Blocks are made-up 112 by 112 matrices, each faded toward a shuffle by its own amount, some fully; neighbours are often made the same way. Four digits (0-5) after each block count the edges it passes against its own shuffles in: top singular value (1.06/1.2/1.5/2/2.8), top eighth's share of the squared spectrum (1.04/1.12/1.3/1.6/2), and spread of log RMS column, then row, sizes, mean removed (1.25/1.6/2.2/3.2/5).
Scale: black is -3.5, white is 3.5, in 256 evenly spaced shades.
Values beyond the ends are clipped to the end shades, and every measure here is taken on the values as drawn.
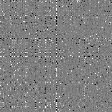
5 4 2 2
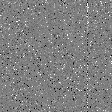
3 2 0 0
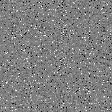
3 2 1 1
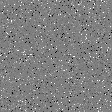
0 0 0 0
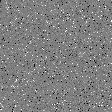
0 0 0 0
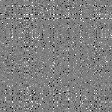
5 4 3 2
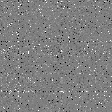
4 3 1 1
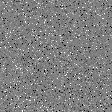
2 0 0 0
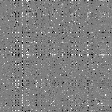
5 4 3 2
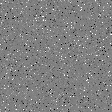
0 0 0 0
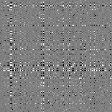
5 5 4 4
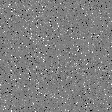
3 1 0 0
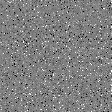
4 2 1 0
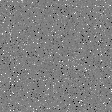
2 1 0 0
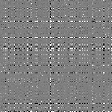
5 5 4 4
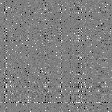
5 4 3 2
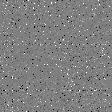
3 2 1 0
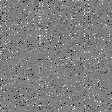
4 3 1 1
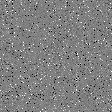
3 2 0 0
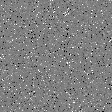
2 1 0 0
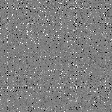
4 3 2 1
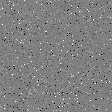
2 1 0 0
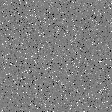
0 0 0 0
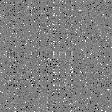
4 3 2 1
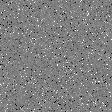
0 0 0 0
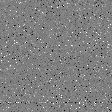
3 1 0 0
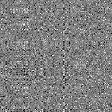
4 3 2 2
